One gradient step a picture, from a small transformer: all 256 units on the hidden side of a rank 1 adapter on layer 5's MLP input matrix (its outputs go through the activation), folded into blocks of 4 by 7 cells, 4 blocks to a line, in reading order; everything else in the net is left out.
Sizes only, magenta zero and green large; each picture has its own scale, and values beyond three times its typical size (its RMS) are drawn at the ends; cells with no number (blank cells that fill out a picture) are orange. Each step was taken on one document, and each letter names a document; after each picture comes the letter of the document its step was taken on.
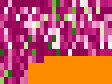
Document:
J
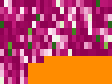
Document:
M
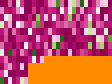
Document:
M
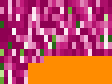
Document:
M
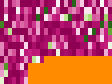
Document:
J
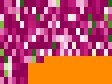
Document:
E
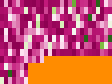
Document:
M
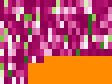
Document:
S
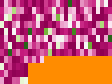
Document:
M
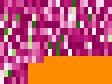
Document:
J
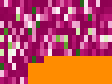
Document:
S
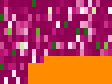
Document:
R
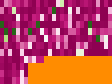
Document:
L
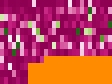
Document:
R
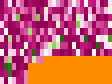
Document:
E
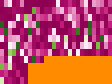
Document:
S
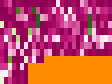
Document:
S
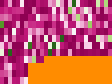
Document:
M
